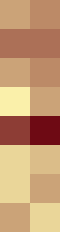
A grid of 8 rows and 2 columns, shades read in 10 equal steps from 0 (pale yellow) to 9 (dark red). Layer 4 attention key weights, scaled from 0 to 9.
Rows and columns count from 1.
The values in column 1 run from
0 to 7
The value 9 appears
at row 5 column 2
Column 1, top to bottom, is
3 5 3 0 7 1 1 3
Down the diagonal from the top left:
3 5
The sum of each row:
7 10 7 3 16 3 4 4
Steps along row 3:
up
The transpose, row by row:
3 5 3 0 7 1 1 3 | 4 5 4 3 9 2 3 1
